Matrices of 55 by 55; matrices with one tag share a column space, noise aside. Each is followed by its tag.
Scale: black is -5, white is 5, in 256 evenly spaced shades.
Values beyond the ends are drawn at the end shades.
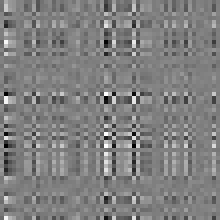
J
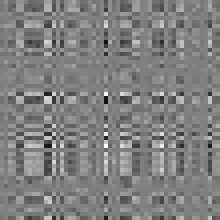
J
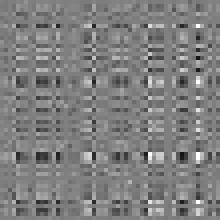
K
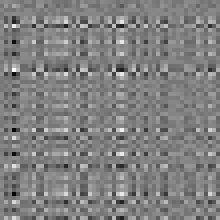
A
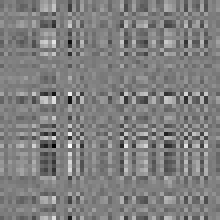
J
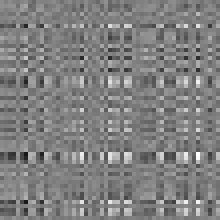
K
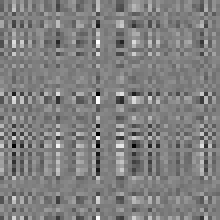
J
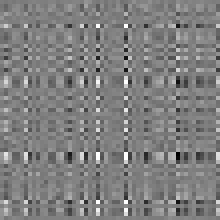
K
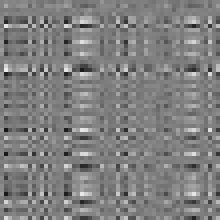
A
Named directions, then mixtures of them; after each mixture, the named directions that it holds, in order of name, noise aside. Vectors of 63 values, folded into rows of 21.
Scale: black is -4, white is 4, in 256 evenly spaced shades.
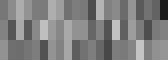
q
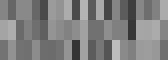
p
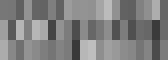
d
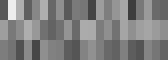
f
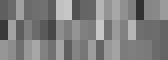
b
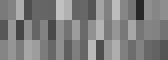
b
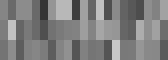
b, p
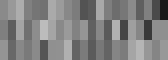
q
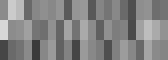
b, f, p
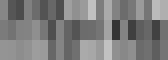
d, f, q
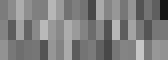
q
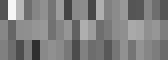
f, q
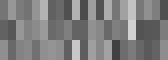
p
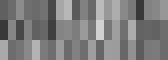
b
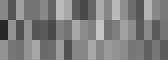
b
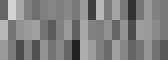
d, f, p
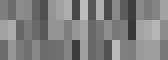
p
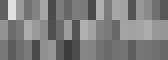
f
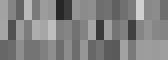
b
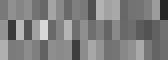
d, q
